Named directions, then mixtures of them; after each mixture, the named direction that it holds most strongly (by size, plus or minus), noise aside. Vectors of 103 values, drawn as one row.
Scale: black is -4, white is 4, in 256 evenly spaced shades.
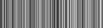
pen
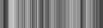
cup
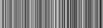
pen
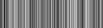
pen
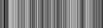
cup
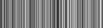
pen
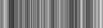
cup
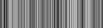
pen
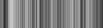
cup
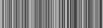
pen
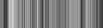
cup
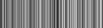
pen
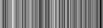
pen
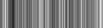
cup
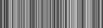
pen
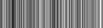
pen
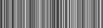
pen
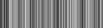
pen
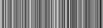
pen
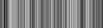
cup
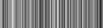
pen
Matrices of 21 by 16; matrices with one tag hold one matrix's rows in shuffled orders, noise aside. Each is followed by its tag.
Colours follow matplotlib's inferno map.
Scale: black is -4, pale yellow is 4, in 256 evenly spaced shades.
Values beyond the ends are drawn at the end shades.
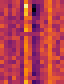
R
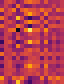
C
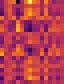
C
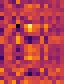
C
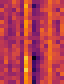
R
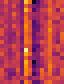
R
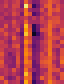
R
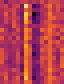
R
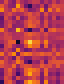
C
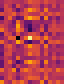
C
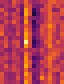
R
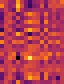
C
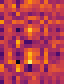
C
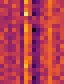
R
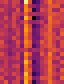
R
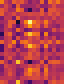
C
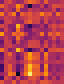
C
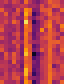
R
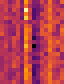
R
